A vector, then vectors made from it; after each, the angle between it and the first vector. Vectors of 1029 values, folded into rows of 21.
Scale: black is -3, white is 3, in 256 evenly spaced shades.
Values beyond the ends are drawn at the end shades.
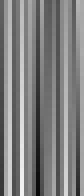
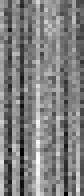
nearly opposite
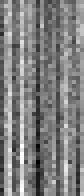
nearly parallel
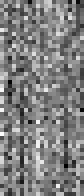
partly opposed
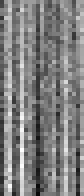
nearly parallel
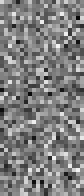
orthogonal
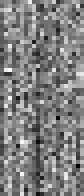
partly aligned
